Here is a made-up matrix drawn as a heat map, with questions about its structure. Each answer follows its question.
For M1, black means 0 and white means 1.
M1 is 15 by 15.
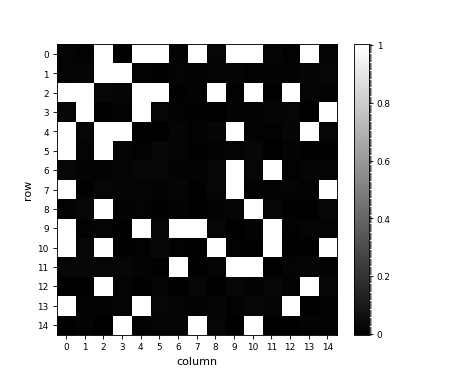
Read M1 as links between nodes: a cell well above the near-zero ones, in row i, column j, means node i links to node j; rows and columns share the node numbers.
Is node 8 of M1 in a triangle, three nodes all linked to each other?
yes
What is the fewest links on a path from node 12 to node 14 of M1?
3
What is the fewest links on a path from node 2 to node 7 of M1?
2
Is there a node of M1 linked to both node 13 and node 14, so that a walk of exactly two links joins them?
no
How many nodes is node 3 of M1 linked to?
3
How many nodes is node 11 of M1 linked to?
3
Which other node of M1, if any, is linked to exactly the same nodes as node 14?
none
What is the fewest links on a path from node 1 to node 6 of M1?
4
